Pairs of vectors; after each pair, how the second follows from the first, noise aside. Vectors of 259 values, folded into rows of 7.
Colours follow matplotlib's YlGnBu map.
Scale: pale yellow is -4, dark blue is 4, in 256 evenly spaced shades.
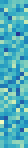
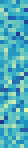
sign-scrambled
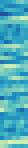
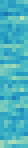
shrunk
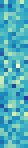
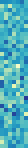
sign-scrambled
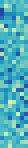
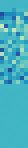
partly zeroed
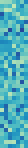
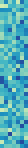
shuffled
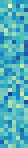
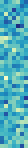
shuffled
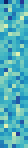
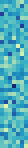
shuffled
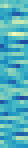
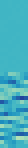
partly zeroed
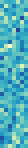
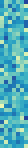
shuffled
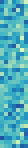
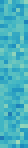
shrunk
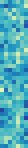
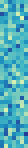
shuffled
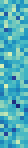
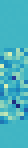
partly zeroed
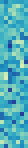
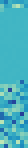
partly zeroed
